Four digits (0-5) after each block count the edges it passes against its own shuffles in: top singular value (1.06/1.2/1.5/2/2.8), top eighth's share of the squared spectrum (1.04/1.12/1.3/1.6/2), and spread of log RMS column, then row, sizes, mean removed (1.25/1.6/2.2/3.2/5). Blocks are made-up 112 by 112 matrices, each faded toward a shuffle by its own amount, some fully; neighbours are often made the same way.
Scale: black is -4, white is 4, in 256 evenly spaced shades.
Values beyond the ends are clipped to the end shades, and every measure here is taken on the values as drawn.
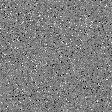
1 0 0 0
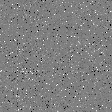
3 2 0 0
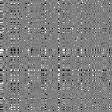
5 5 4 4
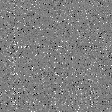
3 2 1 1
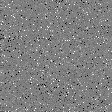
2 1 0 0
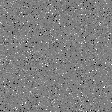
3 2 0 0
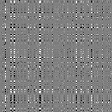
5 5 4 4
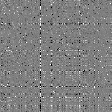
5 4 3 2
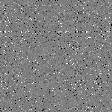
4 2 1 1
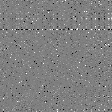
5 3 1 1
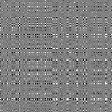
5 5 4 4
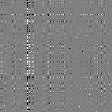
5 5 3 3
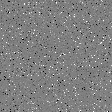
0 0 0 0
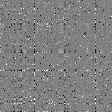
5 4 2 2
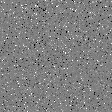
0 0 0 0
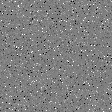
0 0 0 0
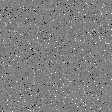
0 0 0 0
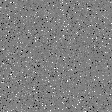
0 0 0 0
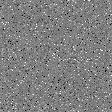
2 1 0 0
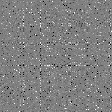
4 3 2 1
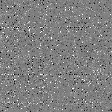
4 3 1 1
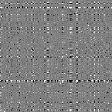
5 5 3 3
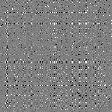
5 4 3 3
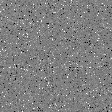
3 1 0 0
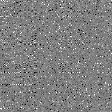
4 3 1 2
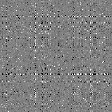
5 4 3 3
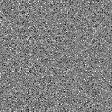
4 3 1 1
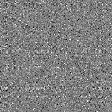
4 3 1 1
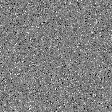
2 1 0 0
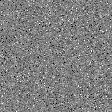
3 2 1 0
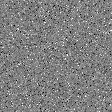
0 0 0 0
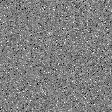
3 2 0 0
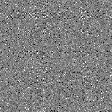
4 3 2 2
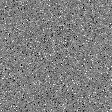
0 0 0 0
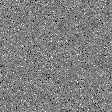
3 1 0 0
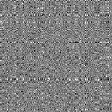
5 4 3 3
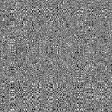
5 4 3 3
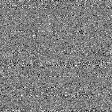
1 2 0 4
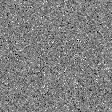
0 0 0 0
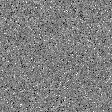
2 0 0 0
